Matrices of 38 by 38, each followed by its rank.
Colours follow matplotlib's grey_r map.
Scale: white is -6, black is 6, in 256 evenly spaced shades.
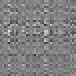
three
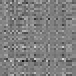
three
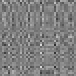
three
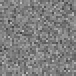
full rank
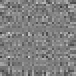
three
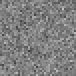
full rank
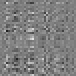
three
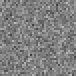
full rank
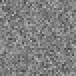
full rank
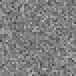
full rank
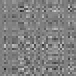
three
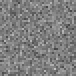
full rank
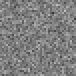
full rank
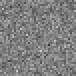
full rank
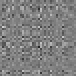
three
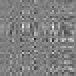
three
